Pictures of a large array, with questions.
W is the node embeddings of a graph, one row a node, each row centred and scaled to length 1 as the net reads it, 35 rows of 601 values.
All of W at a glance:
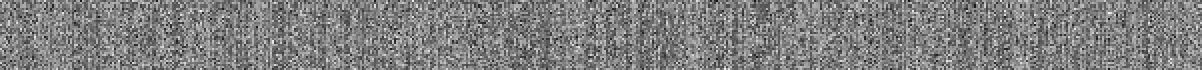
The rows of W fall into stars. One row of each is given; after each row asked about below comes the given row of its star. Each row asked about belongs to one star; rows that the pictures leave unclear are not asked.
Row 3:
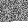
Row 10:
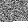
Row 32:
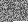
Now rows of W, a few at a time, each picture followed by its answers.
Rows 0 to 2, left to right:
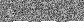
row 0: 10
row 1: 32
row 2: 3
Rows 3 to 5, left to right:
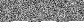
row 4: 32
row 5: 3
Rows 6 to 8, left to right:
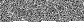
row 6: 10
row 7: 3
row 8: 10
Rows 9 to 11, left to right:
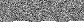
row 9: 3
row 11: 3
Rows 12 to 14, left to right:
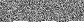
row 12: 10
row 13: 10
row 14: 32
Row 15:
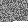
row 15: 32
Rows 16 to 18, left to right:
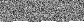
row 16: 10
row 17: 3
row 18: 32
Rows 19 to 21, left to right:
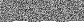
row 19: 32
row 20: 32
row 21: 10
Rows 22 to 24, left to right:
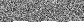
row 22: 32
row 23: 3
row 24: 10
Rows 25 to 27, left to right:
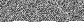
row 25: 3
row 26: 3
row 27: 32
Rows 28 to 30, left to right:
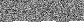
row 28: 10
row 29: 10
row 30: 32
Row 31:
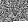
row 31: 10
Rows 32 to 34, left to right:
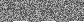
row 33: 10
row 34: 3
